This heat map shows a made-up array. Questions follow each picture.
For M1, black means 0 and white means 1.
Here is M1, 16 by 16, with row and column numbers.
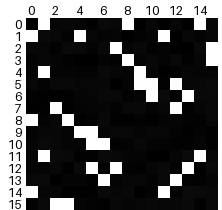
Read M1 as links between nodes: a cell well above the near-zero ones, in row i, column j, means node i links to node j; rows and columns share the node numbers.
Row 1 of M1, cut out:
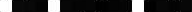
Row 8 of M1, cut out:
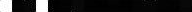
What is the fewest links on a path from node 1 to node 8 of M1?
2
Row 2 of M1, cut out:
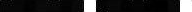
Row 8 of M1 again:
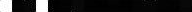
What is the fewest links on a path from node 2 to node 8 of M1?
3
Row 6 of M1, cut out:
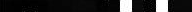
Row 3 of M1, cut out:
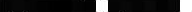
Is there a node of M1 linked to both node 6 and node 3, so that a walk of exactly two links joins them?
no
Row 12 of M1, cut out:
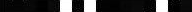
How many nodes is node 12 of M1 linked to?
3
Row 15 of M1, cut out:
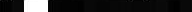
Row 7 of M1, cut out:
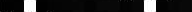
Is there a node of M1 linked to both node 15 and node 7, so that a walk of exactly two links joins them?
yes
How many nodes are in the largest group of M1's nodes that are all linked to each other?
2
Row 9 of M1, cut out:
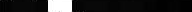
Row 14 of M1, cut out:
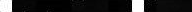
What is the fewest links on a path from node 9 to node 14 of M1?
4
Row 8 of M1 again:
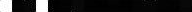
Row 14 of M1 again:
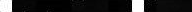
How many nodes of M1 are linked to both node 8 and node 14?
1
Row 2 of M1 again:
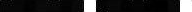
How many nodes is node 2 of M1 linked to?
2
